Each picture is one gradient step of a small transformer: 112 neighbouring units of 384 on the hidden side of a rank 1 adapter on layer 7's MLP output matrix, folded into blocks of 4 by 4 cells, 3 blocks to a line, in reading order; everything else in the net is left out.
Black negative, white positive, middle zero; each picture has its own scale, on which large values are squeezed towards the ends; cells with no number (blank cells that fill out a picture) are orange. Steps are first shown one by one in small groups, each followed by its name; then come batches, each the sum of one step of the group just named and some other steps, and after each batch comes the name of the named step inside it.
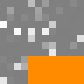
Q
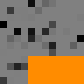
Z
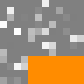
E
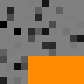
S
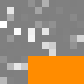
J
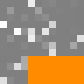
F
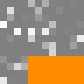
Q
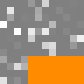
Q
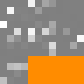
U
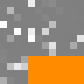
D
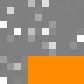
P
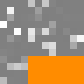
U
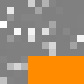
U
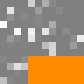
U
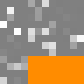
P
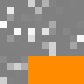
U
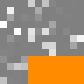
U
